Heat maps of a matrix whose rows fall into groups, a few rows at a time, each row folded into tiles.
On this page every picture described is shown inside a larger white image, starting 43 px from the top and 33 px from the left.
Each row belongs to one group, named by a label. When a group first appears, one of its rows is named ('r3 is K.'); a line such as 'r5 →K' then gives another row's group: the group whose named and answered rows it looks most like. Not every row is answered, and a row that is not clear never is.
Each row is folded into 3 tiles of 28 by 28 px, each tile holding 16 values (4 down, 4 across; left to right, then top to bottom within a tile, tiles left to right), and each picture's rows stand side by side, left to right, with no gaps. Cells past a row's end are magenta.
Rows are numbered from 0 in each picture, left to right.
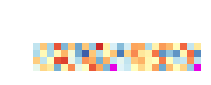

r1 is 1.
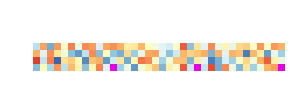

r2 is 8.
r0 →8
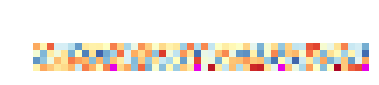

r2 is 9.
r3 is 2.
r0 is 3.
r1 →2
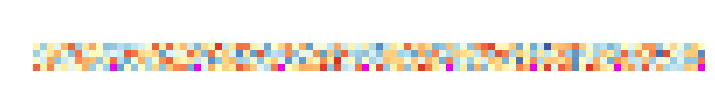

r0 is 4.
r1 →1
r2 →3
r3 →3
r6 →9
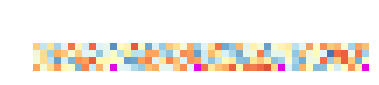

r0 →4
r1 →1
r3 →8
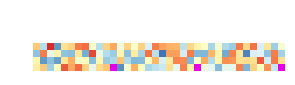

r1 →8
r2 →1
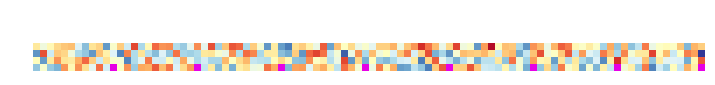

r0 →1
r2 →2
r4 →8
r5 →4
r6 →2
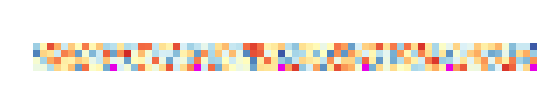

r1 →2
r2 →8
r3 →9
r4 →8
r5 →9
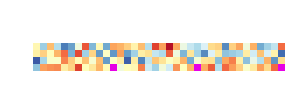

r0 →3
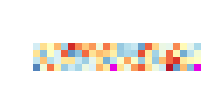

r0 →8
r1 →4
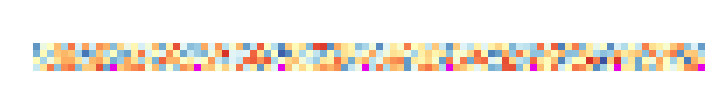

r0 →1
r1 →4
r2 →4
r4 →9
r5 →9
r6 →4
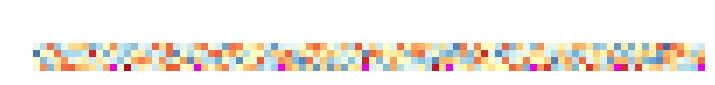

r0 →3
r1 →9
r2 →4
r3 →2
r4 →2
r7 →4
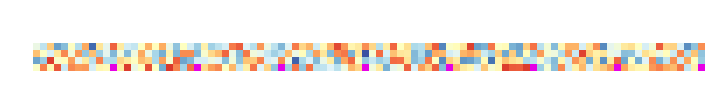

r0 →3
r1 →9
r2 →4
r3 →8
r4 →1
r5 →3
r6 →2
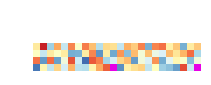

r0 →8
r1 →8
